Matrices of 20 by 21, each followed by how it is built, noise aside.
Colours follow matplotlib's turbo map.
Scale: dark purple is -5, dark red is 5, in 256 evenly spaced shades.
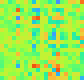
low rank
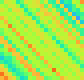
Toeplitz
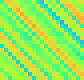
Toeplitz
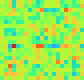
low rank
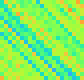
Toeplitz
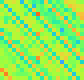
Toeplitz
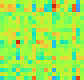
low rank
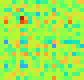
low rank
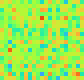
low rank
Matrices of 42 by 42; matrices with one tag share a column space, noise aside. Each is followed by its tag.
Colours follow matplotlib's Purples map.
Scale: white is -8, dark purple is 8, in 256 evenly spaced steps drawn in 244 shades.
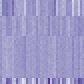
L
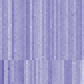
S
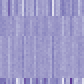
L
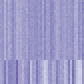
S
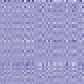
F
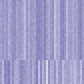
S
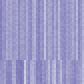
S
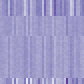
L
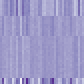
L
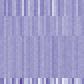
L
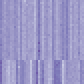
S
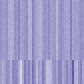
S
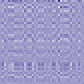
F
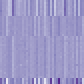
L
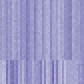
S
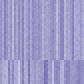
S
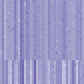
S
